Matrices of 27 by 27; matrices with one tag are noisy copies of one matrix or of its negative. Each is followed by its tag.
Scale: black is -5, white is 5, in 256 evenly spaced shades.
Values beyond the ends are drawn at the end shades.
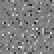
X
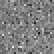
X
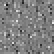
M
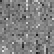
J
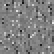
M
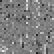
J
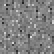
M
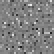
X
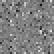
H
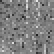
J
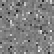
H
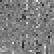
J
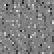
M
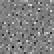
X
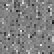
M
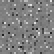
X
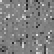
J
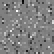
M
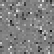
H
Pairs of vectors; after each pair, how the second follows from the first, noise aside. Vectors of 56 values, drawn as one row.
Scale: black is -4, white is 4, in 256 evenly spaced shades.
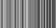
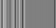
partly zeroed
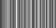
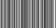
shuffled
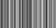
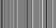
partly zeroed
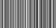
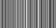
partly zeroed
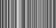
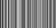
copied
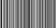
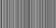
shrunk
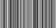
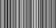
sign-scrambled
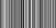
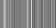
partly zeroed
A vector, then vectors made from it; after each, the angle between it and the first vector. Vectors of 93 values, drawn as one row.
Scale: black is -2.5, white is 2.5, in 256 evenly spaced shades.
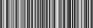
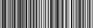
nearly opposite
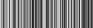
orthogonal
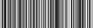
nearly opposite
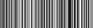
partly aligned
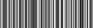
partly opposed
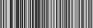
orthogonal
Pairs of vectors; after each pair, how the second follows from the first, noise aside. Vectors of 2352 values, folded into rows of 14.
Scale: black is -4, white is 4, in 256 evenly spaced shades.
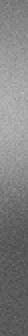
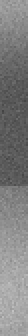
wrapped around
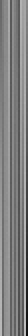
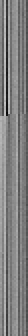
wrapped around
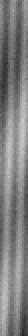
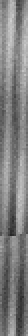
wrapped around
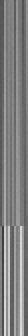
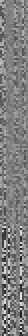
sign-scrambled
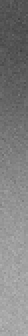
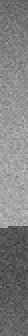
wrapped around
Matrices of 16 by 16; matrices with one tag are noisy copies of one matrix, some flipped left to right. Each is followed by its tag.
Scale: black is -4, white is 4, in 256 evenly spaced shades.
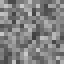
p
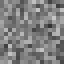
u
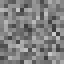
u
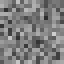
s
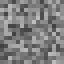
u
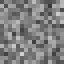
p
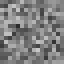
u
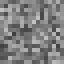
u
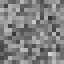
u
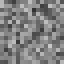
p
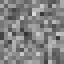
p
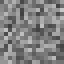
u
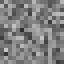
p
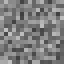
u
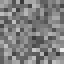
s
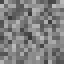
p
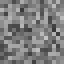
u
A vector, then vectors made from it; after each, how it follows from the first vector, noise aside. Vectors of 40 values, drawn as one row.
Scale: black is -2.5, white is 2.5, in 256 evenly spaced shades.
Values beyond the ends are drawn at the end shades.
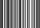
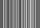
shrunk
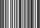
reversed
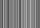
shrunk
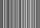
shrunk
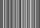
shrunk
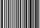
sign-scrambled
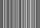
shrunk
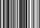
sign-scrambled
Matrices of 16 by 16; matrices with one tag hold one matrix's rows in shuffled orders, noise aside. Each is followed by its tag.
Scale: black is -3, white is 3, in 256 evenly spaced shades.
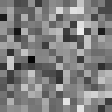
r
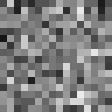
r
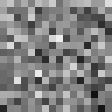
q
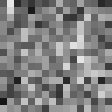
r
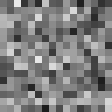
q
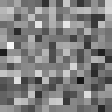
q
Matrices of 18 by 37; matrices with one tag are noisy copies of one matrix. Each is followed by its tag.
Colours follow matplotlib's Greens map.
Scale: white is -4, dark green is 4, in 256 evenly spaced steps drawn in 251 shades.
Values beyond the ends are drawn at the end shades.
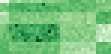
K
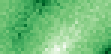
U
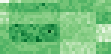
K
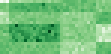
K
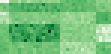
K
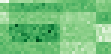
K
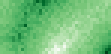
U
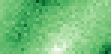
U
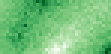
U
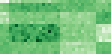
K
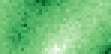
U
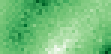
U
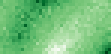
U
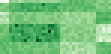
K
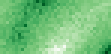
U
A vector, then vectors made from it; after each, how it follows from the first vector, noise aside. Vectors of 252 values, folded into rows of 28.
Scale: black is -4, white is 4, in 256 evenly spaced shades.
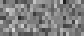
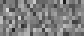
sign-scrambled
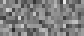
sign-scrambled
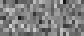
copied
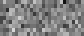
sign-scrambled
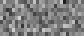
sign-scrambled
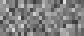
sign-scrambled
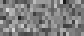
copied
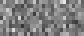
sign-scrambled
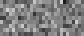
copied
